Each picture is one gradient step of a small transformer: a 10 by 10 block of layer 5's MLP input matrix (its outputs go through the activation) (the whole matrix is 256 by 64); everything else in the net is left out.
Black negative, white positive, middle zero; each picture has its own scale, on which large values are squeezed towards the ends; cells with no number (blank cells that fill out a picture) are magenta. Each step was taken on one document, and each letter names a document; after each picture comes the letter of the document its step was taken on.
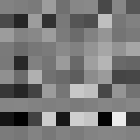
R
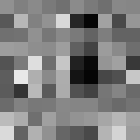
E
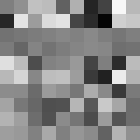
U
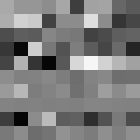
R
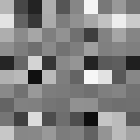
E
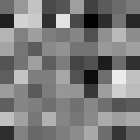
E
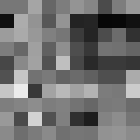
E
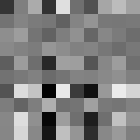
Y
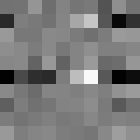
E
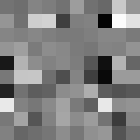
U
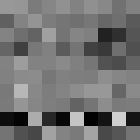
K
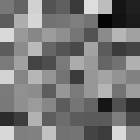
R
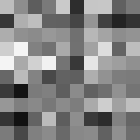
R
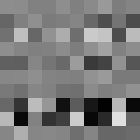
K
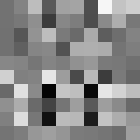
Y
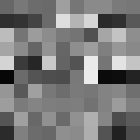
E
